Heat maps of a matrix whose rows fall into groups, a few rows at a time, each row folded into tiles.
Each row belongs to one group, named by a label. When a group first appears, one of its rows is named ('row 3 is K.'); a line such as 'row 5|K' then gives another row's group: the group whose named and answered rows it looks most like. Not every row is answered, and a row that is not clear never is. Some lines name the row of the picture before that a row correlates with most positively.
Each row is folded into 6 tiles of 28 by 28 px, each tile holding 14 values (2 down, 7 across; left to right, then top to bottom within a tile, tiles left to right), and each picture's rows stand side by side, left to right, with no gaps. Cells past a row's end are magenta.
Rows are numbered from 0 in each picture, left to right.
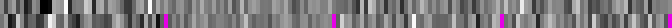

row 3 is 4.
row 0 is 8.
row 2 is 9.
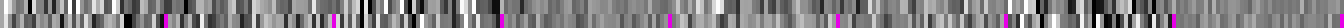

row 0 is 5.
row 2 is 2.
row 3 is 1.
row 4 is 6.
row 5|1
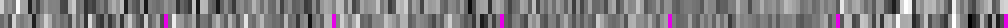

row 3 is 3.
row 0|4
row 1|9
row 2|5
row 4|8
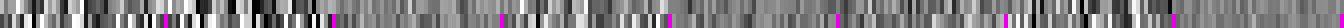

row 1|4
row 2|9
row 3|4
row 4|1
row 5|3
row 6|2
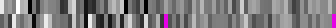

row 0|4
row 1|9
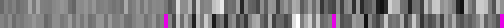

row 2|8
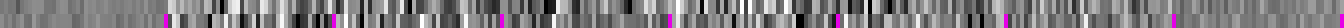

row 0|1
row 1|5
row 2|2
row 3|8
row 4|5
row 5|9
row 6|9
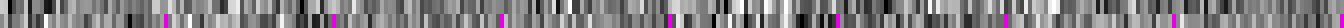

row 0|9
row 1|5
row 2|4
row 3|2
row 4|5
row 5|8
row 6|6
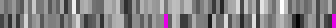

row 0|9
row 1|5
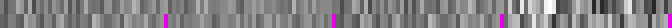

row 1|1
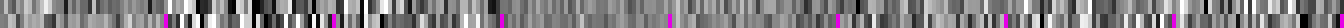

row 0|6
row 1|4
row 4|5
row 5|1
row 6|4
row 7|5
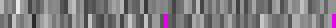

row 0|4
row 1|3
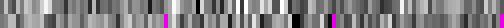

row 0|6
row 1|5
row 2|8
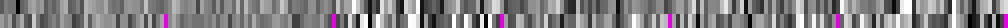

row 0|1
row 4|2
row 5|5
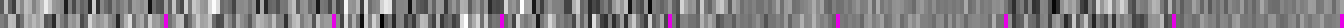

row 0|6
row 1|6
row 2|2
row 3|4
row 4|2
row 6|8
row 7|3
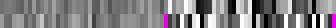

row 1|4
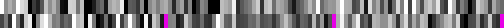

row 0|4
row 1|8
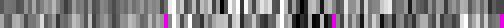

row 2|2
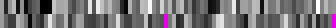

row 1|8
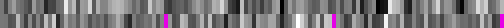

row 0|8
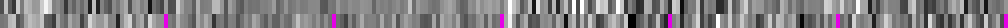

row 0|6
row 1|2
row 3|5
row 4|9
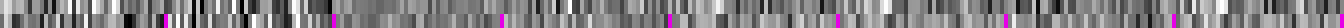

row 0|5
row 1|2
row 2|8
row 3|2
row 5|6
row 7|6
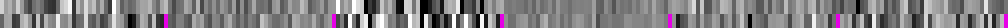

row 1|3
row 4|2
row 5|1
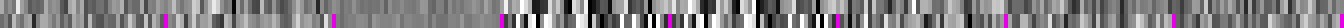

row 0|4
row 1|6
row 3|4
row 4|4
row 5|9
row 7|3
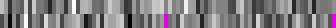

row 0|9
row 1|4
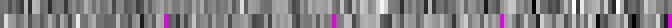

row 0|9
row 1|9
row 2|6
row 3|5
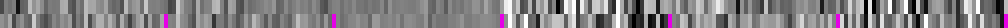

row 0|1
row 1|2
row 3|5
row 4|6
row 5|2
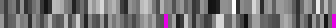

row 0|8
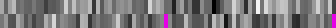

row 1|8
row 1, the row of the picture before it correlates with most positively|0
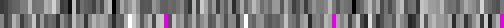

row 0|3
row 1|9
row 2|1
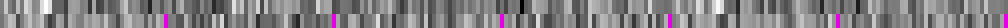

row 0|6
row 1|8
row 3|1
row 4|6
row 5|1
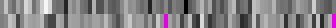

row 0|6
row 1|1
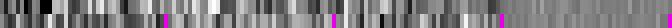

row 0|8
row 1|6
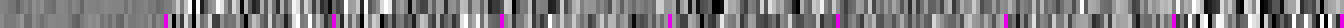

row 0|1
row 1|2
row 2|2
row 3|9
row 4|8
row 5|3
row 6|9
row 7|4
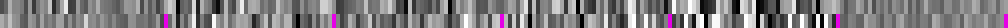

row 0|2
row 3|2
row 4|4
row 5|3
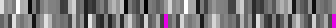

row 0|4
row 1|4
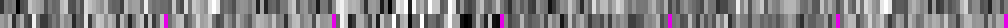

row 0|1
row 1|6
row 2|5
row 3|8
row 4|8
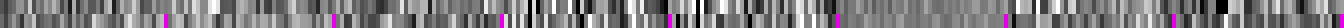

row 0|3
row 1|6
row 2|8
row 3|2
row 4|2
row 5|3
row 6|2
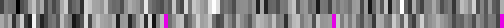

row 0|1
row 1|6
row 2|2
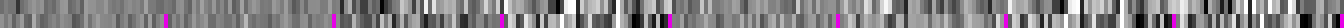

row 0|1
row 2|8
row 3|5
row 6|5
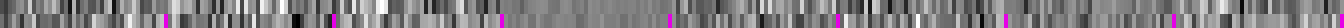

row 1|5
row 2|6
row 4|8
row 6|1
